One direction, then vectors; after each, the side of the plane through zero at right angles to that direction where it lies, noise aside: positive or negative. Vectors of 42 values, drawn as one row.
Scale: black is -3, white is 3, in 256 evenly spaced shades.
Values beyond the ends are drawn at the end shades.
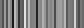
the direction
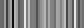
positive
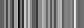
positive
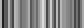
positive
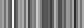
negative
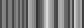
positive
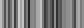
negative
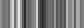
negative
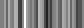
positive
